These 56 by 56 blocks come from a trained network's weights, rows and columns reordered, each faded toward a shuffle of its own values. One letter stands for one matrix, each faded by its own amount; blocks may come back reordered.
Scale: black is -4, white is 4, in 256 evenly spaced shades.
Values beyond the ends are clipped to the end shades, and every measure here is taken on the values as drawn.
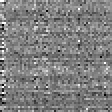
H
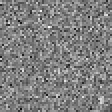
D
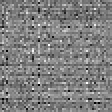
H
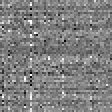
H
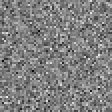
D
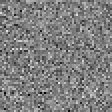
D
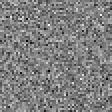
D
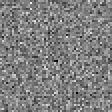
D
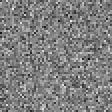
D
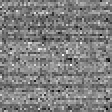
H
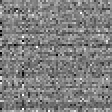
H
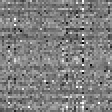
H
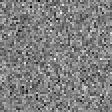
D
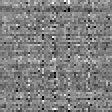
H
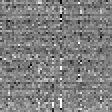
H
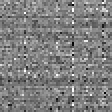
H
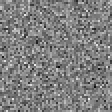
D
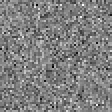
D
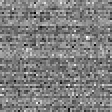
H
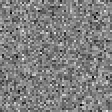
D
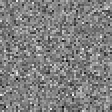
D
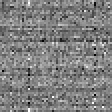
H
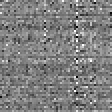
H
